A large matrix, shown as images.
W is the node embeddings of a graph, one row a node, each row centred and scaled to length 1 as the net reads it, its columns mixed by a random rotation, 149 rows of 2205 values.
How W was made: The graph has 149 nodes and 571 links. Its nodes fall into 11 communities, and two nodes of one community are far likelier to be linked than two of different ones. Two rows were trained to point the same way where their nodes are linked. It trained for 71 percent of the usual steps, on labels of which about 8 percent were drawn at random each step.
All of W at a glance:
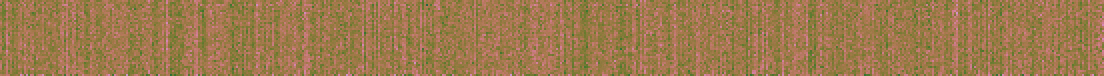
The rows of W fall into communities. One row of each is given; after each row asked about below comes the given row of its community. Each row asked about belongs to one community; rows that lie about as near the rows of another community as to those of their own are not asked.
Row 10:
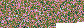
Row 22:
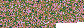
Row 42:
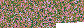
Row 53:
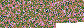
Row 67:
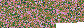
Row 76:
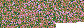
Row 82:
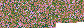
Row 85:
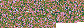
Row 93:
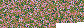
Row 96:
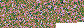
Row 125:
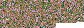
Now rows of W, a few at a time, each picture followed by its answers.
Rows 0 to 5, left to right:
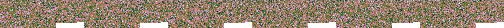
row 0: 85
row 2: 22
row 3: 53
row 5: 85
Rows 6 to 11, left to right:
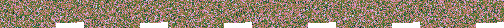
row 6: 82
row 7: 22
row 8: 10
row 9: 10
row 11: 10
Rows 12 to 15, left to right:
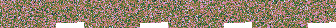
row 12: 85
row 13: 93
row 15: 85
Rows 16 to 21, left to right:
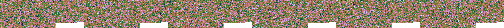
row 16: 85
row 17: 10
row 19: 67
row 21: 96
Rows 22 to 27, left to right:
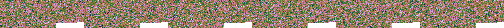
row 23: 22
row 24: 96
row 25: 96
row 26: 53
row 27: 10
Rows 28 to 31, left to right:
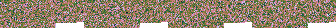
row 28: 96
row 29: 96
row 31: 10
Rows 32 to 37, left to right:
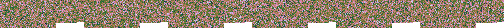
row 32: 125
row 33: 53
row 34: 67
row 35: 76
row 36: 22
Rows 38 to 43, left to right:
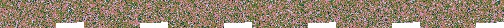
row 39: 85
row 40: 53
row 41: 10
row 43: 96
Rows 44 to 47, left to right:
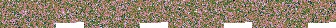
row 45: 76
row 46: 85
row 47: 125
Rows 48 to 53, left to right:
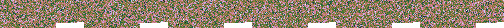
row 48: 67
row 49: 76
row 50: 53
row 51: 96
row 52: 10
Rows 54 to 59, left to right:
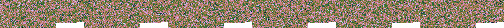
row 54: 125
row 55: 93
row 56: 10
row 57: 96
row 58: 82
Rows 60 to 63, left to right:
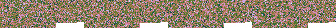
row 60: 76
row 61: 125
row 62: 10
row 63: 67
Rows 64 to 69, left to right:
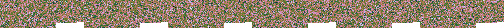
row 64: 76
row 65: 82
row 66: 76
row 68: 53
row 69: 42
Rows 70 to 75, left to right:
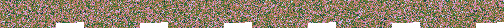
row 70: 82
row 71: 53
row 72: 82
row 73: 96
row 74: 67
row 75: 93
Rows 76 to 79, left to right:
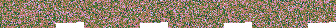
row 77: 67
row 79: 42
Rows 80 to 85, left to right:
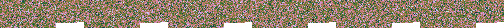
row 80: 85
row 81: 67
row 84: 93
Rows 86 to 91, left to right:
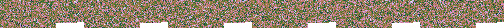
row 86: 10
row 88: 67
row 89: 42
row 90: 22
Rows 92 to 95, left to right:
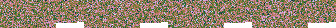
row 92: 85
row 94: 22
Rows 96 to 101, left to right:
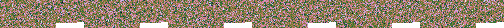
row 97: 85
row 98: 76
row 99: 85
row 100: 53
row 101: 125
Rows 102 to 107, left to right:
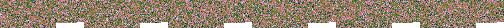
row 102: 67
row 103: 125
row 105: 125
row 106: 53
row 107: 67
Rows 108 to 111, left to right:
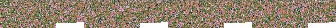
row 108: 96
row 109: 42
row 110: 82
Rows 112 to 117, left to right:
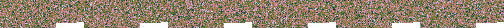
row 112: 96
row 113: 125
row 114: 10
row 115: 76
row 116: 22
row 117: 53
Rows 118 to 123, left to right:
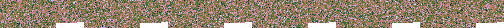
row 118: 10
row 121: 125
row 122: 53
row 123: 82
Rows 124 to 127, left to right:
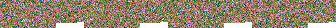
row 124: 10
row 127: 76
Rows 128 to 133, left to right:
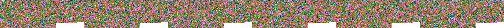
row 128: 93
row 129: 96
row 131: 85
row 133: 76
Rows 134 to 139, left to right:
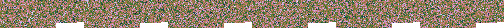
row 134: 76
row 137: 125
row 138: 82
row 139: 93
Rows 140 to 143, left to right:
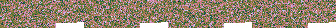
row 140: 96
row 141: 42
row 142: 53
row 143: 53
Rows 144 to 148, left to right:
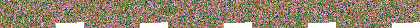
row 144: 82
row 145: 96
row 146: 42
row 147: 53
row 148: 82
